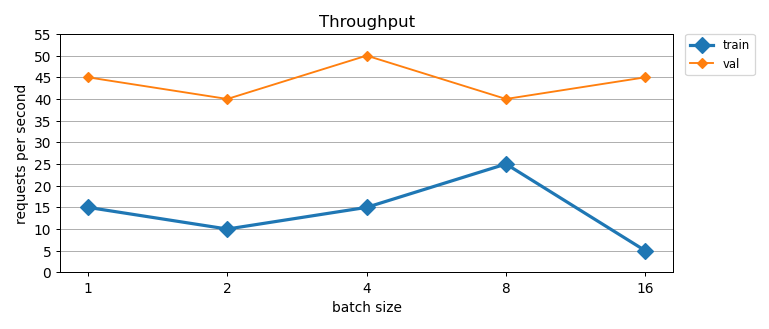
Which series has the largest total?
val
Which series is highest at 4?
val
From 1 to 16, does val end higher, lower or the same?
the same
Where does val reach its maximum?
4
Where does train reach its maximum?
8
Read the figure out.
Title: Throughput
x-axis: batch size, ticks 1 2 4 8 16
y-axis: requests per second, ticks 0 5 10 15 20 25 30 35 40 45 50 55
Legend: train, val
Values:
train: 15 10 15 25 5
val: 45 40 50 40 45
